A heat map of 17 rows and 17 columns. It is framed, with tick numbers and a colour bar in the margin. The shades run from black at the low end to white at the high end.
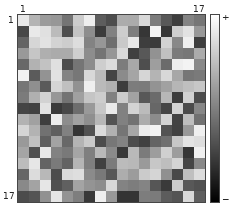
No overall slope runs across the table. No regular stripes run through it. Neither half mirrors the other. Overall the values sit about 60% of the way up the scale.
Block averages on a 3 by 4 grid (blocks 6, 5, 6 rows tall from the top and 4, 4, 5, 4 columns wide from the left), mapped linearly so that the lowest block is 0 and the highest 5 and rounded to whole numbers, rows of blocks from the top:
5212 | 1221 | 2102
